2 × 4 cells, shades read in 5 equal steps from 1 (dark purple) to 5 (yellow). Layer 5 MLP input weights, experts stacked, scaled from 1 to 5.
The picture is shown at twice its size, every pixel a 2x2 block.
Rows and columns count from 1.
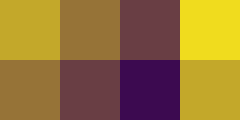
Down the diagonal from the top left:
4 2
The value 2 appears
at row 1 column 3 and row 2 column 2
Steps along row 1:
down down up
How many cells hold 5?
1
